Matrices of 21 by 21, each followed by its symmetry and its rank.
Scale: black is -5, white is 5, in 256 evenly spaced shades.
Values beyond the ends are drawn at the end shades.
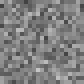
neither, full rank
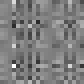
neither, rank two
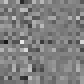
neither, rank three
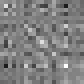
symmetric, rank three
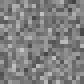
neither, full rank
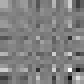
symmetric, rank two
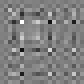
symmetric, rank two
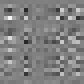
neither, rank two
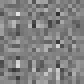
neither, rank three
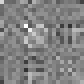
symmetric, rank three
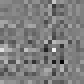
neither, rank three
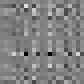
neither, rank two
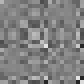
symmetric, rank three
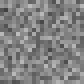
neither, full rank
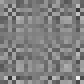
symmetric, rank two
